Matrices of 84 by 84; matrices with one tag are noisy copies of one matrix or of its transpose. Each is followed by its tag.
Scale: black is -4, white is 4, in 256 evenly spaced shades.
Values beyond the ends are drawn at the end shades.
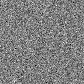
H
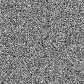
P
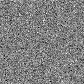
P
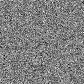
P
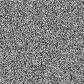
P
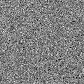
H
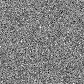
H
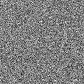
H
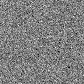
H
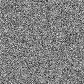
P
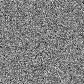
P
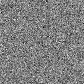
P
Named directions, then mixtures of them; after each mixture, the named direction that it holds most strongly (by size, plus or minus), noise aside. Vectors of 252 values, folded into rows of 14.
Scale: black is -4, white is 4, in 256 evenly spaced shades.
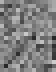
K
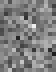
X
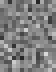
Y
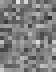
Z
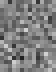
Y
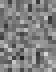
Y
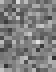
Z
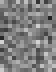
Z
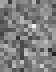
X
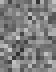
Y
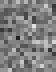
X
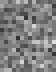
X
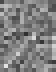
K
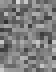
Z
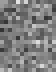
Z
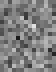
X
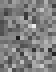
X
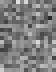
Z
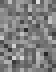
Y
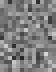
Y
